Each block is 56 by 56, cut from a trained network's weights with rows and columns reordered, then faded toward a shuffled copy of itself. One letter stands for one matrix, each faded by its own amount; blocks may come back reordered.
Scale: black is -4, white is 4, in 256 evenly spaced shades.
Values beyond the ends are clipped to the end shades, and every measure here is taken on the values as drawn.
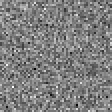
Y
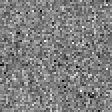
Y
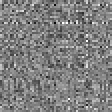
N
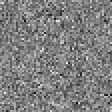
Y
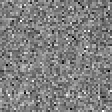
Y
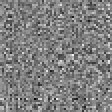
N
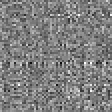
N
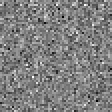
Y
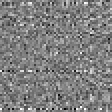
N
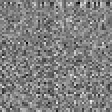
N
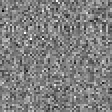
N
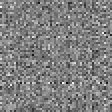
N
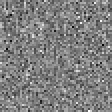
Y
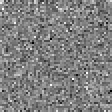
Y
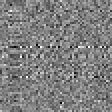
N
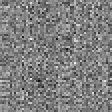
N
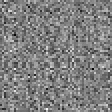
N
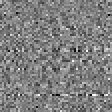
N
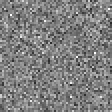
Y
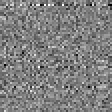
N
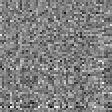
N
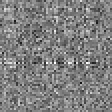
N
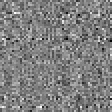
N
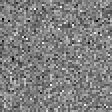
Y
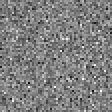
Y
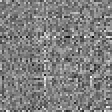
N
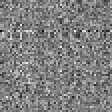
N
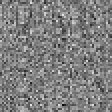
N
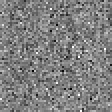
Y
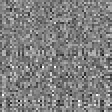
N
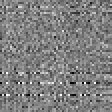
N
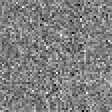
Y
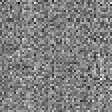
N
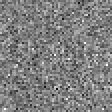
Y
